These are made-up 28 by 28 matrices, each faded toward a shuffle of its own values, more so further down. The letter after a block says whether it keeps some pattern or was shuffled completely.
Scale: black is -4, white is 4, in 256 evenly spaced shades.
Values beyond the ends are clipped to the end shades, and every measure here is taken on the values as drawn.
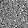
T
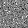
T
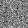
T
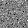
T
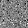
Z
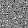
Z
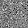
Z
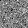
T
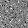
T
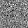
Z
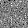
T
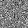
T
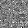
Z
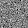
T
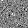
T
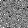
Z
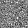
T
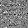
Z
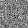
Z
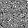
T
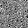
T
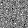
T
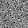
T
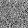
Z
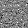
Z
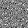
Z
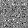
Z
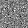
T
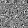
Z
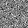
T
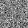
Z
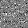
Z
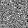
Z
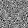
Z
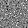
T
